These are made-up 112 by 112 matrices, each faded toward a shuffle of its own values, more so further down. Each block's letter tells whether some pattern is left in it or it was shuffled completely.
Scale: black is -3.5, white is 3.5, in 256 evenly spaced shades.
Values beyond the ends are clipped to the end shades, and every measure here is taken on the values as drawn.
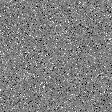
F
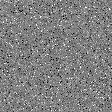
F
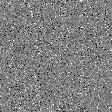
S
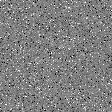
F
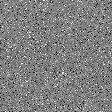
S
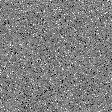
F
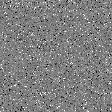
S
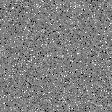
S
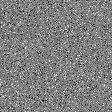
F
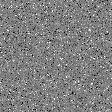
F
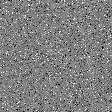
F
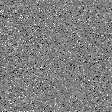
S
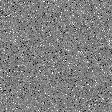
F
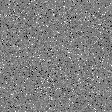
F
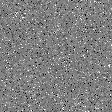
F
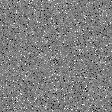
S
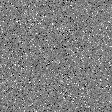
F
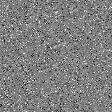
S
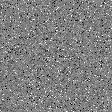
F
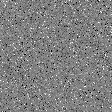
F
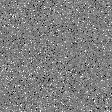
F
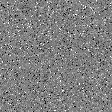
S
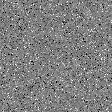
S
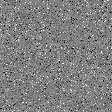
S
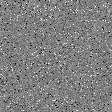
F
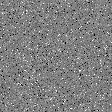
F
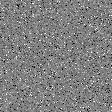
F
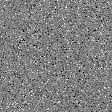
F
